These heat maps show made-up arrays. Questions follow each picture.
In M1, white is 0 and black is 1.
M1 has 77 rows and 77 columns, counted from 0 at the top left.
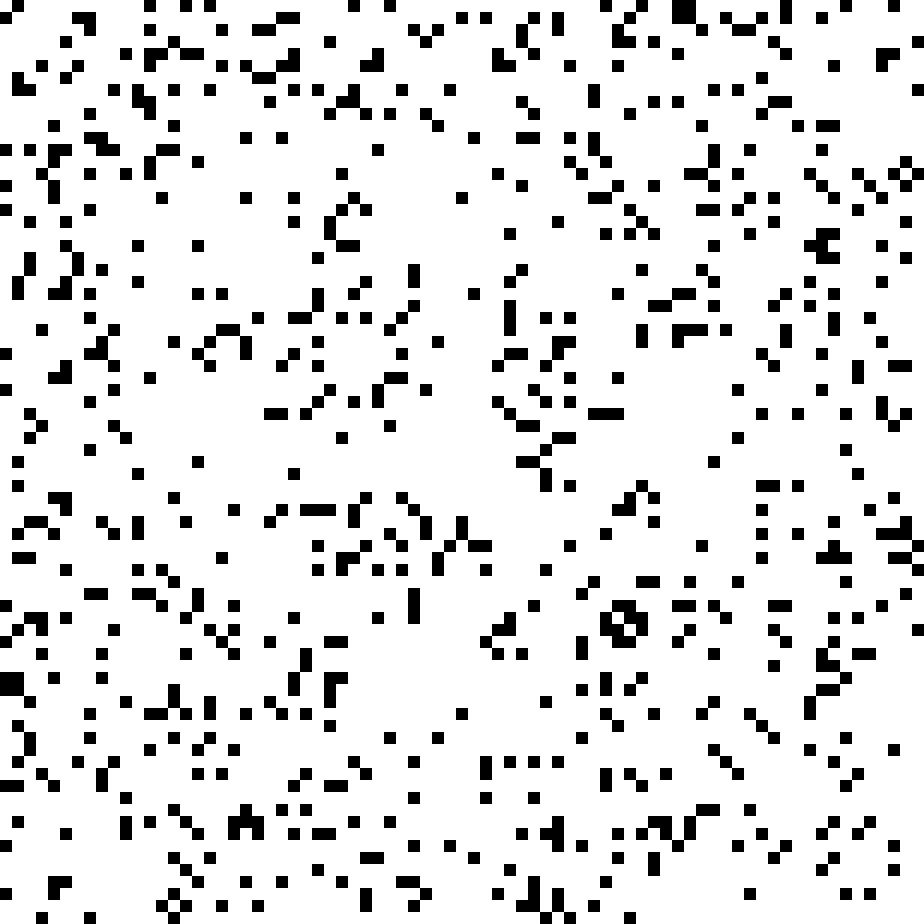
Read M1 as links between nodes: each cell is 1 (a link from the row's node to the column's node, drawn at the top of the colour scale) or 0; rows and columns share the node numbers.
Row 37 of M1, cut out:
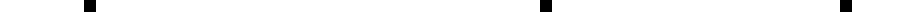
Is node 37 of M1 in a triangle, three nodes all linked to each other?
no
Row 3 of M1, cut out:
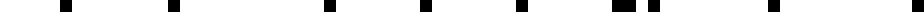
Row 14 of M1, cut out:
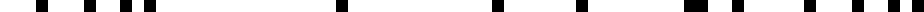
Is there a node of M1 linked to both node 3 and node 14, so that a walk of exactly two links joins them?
yes
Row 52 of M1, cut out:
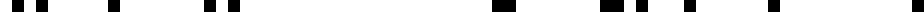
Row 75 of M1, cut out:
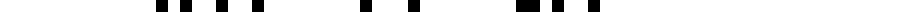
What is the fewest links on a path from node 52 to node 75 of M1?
3
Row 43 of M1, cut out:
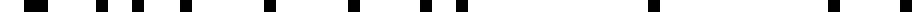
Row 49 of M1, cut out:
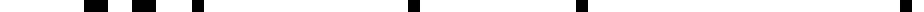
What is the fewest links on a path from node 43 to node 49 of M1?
2
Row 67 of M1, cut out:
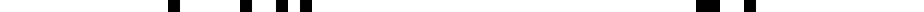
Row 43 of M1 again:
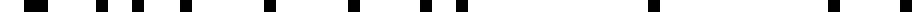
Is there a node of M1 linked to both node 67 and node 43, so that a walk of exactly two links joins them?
no
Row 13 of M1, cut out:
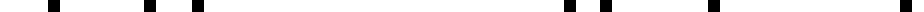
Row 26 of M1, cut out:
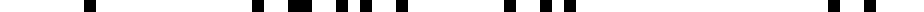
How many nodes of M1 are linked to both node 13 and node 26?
1
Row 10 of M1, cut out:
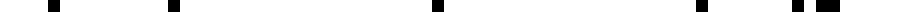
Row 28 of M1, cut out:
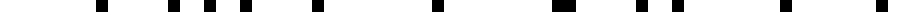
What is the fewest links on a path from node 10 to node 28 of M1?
2
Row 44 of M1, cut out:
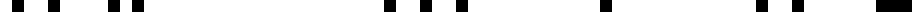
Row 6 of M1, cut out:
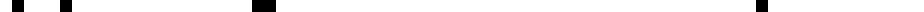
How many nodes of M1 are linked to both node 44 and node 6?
2
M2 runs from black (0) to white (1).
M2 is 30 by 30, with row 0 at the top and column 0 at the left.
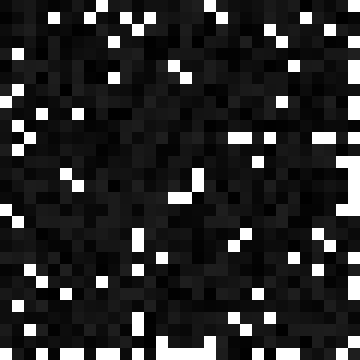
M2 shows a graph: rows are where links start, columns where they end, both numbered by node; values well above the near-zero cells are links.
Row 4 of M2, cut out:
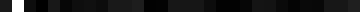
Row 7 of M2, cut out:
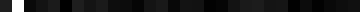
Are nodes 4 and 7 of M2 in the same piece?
yes
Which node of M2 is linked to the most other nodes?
node 29
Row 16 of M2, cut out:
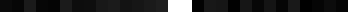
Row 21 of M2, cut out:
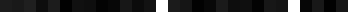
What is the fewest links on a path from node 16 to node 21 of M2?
2
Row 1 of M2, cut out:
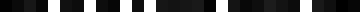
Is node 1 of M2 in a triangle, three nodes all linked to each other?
no
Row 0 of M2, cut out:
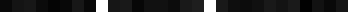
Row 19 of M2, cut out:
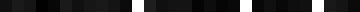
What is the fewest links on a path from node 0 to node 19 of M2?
3
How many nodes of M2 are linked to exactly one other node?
6
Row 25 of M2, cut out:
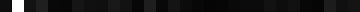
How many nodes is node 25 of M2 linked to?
1
